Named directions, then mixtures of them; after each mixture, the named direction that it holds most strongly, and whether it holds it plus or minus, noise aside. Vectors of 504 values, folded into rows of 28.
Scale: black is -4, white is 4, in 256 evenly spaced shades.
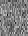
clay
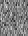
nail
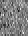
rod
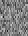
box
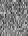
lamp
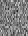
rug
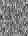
box, minus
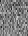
lamp, plus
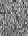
lamp, minus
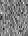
lamp, plus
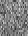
lamp, minus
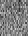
lamp, plus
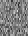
rug, minus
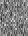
nail, minus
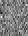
box, plus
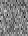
clay, plus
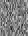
nail, minus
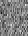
clay, minus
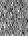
rod, minus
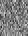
lamp, plus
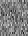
clay, minus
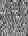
lamp, plus
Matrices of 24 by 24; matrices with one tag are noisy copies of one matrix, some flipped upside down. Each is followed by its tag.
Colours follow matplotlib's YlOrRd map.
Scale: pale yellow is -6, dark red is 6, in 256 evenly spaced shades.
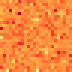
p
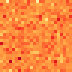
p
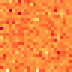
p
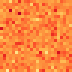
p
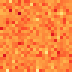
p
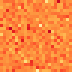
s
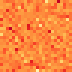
s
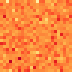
p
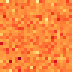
p
